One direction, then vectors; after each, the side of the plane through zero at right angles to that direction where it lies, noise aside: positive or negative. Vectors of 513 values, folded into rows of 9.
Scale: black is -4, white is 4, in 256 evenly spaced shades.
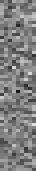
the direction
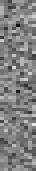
positive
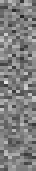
negative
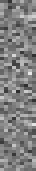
positive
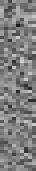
positive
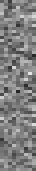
positive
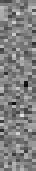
positive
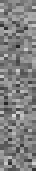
positive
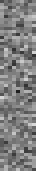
positive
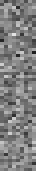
negative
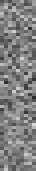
positive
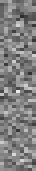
negative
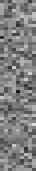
positive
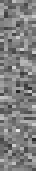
positive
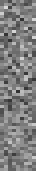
positive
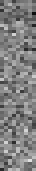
negative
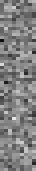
negative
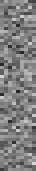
positive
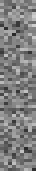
positive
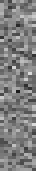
positive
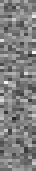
positive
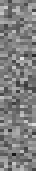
positive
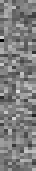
negative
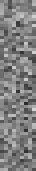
positive
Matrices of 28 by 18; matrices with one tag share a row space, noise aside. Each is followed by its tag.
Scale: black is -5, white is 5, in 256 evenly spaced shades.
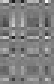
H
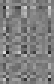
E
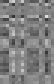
H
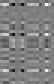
H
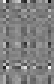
E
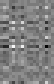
H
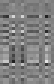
H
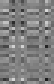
H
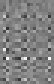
E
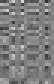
H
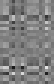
H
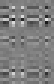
H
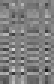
H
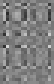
E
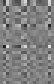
E
